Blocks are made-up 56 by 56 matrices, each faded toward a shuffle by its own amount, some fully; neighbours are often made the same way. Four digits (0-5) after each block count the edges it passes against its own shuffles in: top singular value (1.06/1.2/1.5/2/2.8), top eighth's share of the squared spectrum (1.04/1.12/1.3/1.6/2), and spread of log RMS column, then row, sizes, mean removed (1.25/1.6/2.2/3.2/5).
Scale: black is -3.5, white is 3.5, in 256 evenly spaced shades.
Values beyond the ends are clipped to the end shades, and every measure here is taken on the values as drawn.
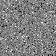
0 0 0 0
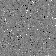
1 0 0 0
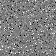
0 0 0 0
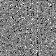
1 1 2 0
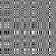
5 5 4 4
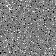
2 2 0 0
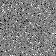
0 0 0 0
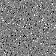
0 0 0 0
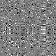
4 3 2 2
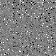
3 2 0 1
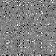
4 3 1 2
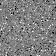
0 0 0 0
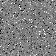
1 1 0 0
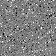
2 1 0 0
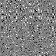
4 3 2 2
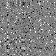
3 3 1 1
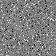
1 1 0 0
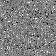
2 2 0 0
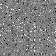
3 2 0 1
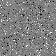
0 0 0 0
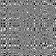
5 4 3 3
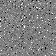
2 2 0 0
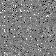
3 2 1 0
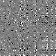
4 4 2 2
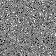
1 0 0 0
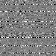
3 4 0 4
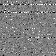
3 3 0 2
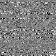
1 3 0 3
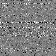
2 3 0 3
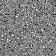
0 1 0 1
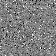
0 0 0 1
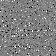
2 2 0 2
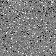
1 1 0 1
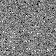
0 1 0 0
